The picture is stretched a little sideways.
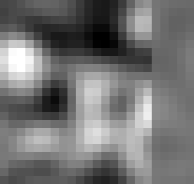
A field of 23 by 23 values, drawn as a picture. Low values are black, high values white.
Seam: vertical, 80% of the way across, the right part calmer. Grain: blotchy. Lone odd cells: none. Ninth with the lowest average: top middle.
